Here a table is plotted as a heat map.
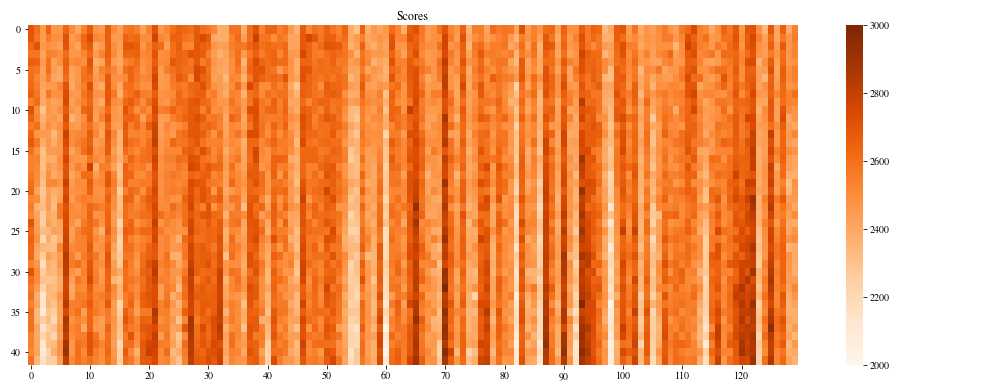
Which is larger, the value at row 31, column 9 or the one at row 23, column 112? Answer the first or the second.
the second
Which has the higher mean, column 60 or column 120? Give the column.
120
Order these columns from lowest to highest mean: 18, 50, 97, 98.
98, 97, 18, 50
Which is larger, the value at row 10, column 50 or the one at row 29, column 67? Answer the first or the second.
the first
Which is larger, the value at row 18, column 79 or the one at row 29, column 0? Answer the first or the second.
the first
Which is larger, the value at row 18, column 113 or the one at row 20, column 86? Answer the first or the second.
the first
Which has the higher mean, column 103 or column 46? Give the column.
46
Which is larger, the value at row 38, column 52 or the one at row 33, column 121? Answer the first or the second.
the second
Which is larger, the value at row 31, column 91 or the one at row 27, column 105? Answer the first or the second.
the first
